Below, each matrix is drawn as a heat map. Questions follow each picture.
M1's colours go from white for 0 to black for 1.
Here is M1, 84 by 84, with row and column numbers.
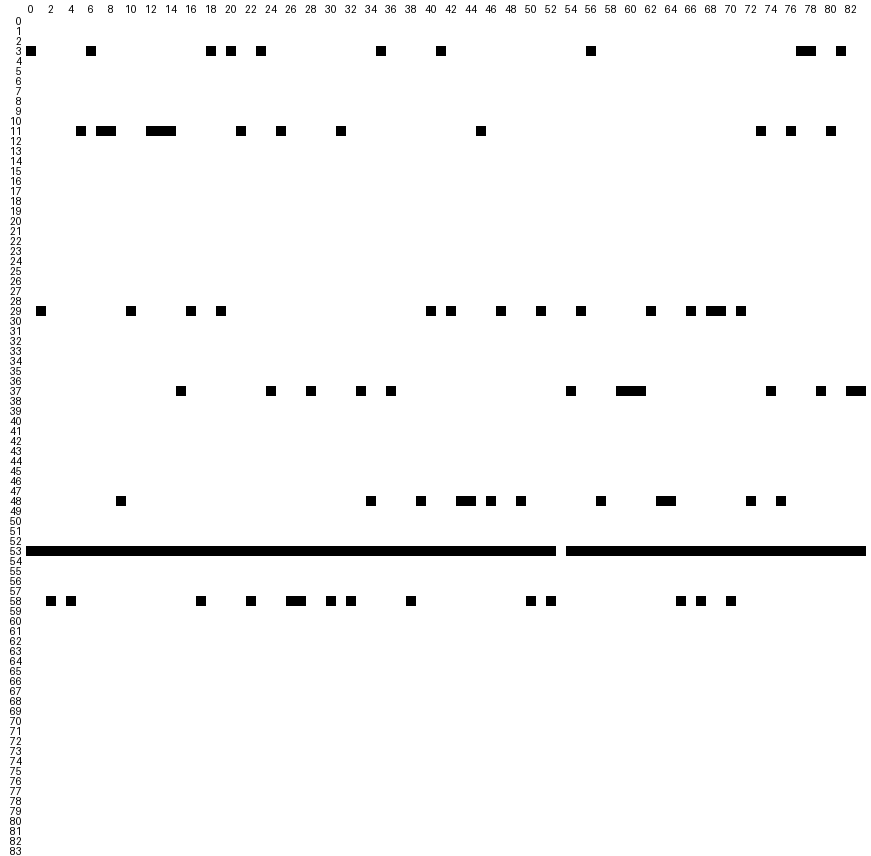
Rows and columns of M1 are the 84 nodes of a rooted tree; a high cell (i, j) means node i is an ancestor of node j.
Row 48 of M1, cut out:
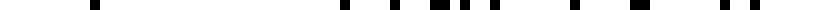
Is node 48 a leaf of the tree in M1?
no
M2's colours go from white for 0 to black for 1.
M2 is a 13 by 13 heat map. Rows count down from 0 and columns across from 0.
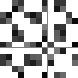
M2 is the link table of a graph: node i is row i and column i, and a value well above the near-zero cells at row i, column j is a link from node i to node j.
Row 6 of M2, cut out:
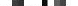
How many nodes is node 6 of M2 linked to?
5
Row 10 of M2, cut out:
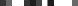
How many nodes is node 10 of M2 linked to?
7
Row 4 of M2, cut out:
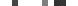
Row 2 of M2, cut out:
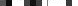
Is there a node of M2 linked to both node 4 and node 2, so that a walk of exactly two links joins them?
no
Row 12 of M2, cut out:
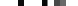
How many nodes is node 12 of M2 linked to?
4
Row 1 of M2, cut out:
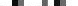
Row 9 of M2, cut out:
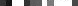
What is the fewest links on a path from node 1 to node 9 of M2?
1
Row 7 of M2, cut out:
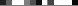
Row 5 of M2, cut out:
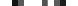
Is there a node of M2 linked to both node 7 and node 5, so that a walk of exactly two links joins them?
no
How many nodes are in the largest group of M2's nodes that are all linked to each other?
2
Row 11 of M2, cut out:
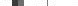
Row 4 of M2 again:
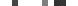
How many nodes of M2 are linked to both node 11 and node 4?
1
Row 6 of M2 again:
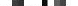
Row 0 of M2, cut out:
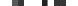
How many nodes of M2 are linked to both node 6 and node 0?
5
